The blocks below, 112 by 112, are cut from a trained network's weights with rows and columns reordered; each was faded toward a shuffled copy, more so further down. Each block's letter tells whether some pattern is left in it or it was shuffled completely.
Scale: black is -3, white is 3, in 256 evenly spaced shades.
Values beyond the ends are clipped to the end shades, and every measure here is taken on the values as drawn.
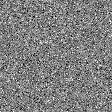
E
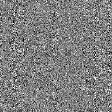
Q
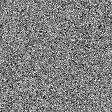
E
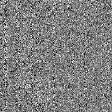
Q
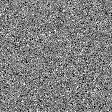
E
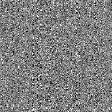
Q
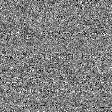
Q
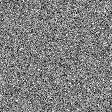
E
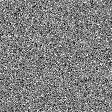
E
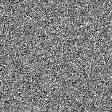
E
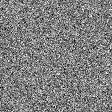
E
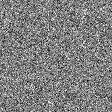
E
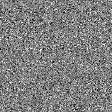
Q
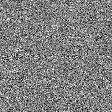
Q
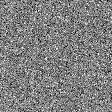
E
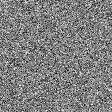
E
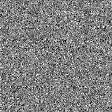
Q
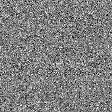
Q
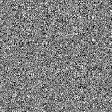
Q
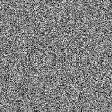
Q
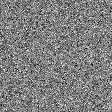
E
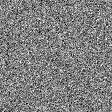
E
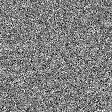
E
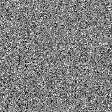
Q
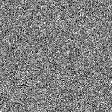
Q
